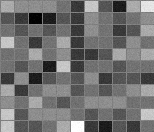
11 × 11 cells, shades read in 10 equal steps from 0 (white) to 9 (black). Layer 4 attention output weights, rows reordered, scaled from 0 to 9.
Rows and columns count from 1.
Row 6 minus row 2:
-1 -1 -4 0 -4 0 1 0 0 0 1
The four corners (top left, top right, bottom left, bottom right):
3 1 2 5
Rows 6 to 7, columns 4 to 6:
8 2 7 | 6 5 6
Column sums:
44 61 59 60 47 64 53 62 63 54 43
